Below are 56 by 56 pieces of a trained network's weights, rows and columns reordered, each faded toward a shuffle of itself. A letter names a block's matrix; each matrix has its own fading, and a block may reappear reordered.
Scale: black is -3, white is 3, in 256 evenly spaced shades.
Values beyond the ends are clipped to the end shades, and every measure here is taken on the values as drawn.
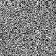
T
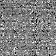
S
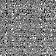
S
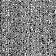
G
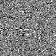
T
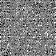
S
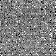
S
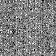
G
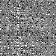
S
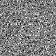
T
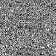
T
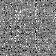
S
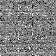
S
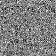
T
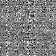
S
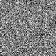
T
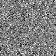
T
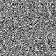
T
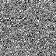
T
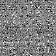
S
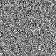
T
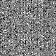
G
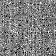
G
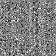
G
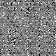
S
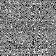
S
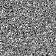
T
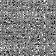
S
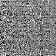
S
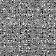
S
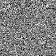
T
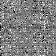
S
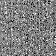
G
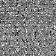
S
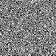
T
